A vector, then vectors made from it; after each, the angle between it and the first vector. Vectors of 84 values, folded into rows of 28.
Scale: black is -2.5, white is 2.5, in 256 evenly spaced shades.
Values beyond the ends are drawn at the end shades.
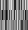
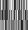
nearly parallel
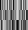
orthogonal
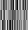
partly opposed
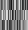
nearly opposite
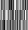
nearly opposite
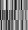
partly aligned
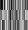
partly opposed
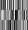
partly opposed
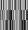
orthogonal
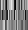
nearly parallel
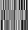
partly aligned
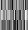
partly opposed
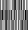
nearly parallel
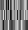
orthogonal
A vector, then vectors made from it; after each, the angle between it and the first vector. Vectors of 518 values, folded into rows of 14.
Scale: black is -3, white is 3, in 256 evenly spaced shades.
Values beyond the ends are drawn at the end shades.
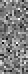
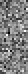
partly opposed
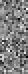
nearly opposite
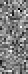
partly opposed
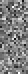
partly aligned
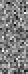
orthogonal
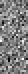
orthogonal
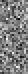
partly opposed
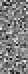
partly aligned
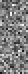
partly opposed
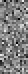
nearly opposite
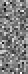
partly aligned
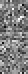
partly aligned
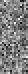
partly aligned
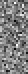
orthogonal
